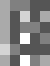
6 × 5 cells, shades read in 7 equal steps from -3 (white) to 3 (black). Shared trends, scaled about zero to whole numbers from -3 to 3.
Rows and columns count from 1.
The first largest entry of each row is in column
4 2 2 2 3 2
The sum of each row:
1 -2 1 -2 1 -4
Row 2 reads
-1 1 -2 1 -1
